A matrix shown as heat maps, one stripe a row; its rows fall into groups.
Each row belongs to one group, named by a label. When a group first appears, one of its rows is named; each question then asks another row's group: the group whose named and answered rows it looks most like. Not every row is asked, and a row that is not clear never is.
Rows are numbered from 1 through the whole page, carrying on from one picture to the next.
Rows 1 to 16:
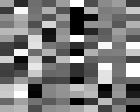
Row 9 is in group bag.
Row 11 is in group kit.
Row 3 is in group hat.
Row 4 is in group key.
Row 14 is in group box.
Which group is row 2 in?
key
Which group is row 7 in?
kit
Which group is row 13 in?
box
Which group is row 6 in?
bag
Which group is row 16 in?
box
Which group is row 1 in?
bag
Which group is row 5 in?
hat
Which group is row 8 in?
key
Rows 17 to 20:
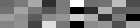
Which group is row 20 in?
key
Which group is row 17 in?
bag
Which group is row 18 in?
hat
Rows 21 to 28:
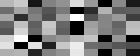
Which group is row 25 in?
key
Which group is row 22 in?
hat
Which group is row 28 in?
box
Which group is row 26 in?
box
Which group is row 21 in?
box
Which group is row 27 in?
bag
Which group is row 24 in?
key
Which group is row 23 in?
bag
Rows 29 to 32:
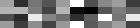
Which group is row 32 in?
bag
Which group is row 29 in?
bag
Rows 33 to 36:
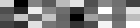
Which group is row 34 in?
kit
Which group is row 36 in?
kit
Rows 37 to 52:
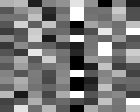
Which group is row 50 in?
bag
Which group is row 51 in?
kit
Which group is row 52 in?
key
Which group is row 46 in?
hat
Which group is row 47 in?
bag
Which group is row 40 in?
key
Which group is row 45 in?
key
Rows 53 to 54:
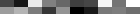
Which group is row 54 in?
hat
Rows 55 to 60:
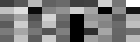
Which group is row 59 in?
hat
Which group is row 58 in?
key
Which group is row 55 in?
kit
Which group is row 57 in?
key
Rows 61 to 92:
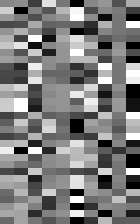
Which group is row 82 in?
bag
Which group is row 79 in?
key
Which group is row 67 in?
box
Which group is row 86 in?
box
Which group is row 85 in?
kit
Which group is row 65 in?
hat
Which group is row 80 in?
kit
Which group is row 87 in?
box
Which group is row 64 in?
kit
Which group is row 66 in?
bag
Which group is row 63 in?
box
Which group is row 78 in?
key
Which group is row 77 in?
kit
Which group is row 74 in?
box
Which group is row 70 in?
kit
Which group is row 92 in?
hat
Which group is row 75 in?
box
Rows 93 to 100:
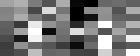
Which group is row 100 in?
kit
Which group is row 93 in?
hat
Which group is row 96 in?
kit
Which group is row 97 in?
bag
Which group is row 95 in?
hat
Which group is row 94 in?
key
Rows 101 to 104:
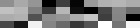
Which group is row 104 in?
kit
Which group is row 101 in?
hat
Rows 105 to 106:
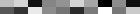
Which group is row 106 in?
kit
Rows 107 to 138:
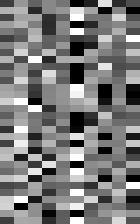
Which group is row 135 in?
box
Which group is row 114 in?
key
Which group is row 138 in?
bag
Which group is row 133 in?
kit
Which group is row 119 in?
box
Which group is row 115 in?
bag
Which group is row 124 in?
hat
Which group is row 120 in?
box
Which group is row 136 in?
bag
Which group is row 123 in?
hat
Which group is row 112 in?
kit
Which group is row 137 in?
hat
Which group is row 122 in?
bag
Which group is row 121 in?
box
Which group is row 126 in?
box
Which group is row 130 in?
key
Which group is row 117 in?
key
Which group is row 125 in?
key
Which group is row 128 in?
box
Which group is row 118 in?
key
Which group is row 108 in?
box
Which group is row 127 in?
key
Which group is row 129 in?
bag
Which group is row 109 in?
bag
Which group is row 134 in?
bag
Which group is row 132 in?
box
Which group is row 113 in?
hat
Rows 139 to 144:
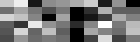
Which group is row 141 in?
hat
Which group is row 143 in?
key
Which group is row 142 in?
kit
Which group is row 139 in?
box
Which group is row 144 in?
hat
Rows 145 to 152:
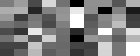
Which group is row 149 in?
kit
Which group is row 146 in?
box
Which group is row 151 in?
kit
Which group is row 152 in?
kit
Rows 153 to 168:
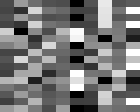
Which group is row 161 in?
key
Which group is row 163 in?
bag
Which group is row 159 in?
key
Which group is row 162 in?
kit
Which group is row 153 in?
hat
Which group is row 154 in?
kit
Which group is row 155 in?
hat
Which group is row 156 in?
kit
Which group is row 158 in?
box
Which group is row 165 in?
bag
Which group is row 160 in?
kit
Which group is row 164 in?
box
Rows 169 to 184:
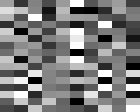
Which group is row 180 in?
box
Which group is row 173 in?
bag
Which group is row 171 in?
bag
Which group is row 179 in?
kit
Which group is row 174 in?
box
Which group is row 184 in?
kit
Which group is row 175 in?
bag
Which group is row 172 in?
hat
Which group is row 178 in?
box
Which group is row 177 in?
bag
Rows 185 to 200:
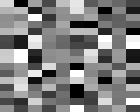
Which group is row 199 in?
kit
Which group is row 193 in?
box
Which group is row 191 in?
kit
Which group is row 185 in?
bag
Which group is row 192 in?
box
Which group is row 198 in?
hat
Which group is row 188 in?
hat
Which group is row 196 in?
box
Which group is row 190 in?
kit
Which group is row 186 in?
box
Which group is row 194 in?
key
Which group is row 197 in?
key
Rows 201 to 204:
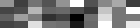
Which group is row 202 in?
kit
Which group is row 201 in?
bag
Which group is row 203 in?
hat
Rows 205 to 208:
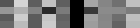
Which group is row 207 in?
key
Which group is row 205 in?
key
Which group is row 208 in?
key
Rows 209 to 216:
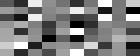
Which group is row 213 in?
bag
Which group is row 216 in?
bag
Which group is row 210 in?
box
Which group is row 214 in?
hat
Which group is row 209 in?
kit
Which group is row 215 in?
box
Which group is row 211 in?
kit
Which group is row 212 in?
hat
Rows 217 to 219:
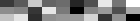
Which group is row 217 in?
kit
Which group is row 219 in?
box
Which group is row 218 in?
key
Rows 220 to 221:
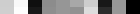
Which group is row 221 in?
box
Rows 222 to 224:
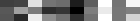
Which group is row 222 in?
kit
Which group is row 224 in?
kit
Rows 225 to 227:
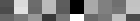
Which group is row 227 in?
bag
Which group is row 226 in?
key
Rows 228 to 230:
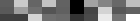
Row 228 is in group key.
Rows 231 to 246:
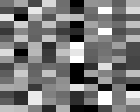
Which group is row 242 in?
hat
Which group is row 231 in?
key
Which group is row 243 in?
box
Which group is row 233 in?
bag
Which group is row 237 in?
bag
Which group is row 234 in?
key
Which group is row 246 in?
hat
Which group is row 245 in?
kit
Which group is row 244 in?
kit
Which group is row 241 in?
key
